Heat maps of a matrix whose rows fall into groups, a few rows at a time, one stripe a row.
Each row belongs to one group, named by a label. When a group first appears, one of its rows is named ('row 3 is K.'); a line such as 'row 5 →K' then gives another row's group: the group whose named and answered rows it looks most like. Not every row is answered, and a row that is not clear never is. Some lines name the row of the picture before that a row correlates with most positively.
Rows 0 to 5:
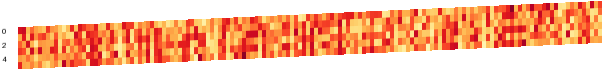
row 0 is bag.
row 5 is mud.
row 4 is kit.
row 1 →kit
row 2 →kit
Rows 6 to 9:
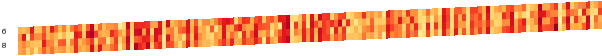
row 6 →kit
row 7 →kit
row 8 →kit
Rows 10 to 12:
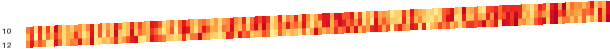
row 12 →bag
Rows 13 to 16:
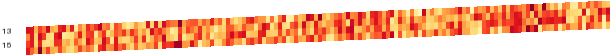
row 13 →mud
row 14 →bag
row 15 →bag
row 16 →mud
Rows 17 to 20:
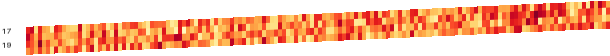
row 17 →bag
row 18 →bag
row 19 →mud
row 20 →bag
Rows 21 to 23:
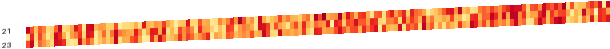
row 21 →bag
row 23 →bag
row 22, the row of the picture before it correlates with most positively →17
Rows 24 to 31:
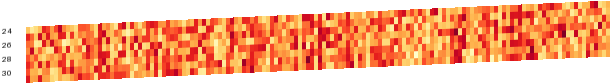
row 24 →kit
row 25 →mud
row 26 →kit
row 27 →bag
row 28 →kit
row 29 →mud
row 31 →mud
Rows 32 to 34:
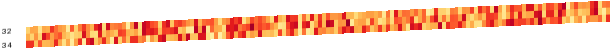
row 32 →kit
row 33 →kit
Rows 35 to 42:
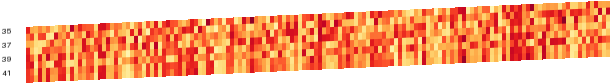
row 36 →bag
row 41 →mud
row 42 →mud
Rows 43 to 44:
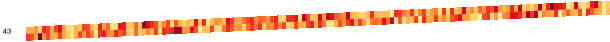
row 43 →kit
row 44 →mud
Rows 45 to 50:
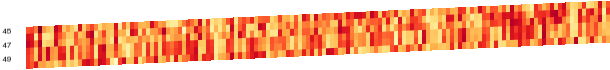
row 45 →bag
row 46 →bag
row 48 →mud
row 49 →mud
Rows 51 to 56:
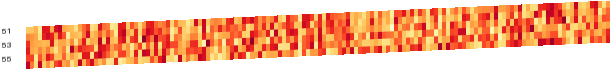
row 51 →kit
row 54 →mud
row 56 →bag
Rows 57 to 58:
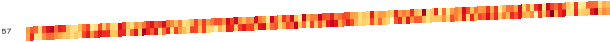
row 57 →kit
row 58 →kit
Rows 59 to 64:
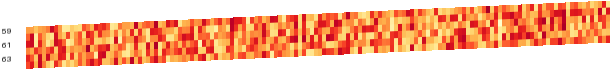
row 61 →bag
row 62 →kit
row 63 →mud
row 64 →bag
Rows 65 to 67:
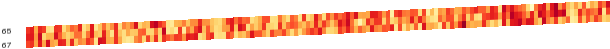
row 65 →bag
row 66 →bag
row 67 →mud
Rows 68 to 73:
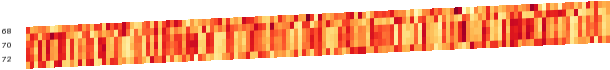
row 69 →kit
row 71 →mud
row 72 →mud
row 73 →bag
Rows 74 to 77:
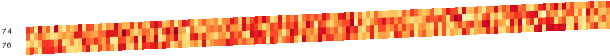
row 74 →bag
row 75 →mud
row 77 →kit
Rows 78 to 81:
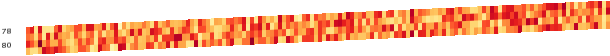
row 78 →bag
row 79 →bag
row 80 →mud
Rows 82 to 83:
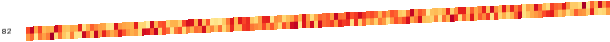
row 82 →bag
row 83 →kit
